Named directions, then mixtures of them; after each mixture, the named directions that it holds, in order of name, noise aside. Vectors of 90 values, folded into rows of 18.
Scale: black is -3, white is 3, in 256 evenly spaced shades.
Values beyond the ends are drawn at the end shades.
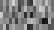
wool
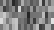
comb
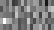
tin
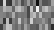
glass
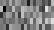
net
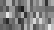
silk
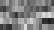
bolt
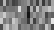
comb, glass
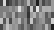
comb, glass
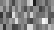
wool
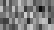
bolt, tin, wool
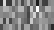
glass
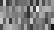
comb, glass, wool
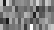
glass, tin, wool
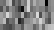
silk, tin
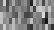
comb, glass, wool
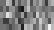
silk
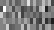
net
